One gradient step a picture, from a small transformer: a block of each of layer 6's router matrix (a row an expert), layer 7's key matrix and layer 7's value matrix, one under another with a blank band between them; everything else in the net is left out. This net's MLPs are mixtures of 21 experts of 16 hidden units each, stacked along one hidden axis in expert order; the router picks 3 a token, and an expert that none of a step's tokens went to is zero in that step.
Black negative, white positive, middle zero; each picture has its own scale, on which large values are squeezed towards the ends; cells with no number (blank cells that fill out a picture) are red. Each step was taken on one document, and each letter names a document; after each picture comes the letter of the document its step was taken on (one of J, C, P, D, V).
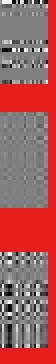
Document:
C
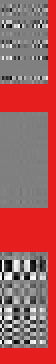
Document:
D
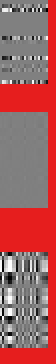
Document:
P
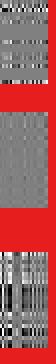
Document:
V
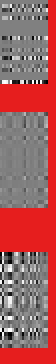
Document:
P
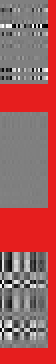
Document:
D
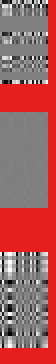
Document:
P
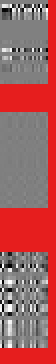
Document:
C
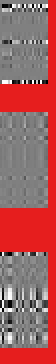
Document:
V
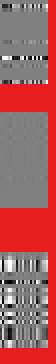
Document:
P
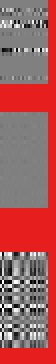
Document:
D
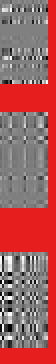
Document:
V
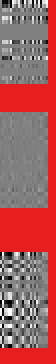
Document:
V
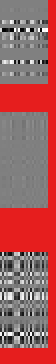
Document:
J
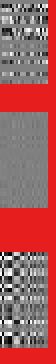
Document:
J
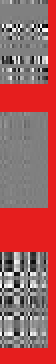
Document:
J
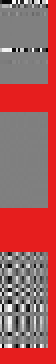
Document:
C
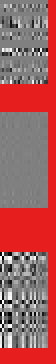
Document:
D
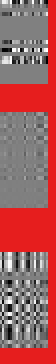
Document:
C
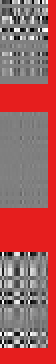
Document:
J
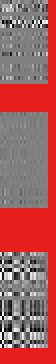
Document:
D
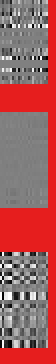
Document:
D
